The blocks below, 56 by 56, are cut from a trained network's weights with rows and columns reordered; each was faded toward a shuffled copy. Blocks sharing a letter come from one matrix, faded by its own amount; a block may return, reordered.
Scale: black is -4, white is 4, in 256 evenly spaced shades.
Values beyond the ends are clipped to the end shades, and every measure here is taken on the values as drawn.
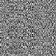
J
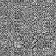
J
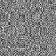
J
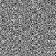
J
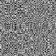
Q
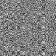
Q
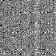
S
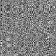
Q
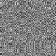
Q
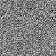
J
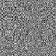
J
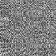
Q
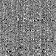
S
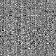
S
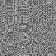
J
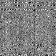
S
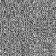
J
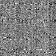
S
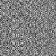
Q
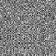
Q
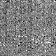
S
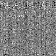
S
